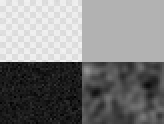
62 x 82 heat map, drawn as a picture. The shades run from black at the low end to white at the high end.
The table splits into 2 rows of 2 panels. Panel 1,1: very high, checkered, faint in contrast. Panel 1,2: high, flat. Panel 2,1: very low, fine-grained, faint in contrast. Panel 2,2: low, blotchy.
